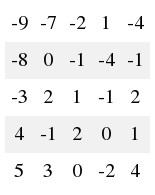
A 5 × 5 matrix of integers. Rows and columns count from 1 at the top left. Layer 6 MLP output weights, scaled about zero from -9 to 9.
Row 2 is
-8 0 -1 -4 -1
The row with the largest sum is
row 5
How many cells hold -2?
2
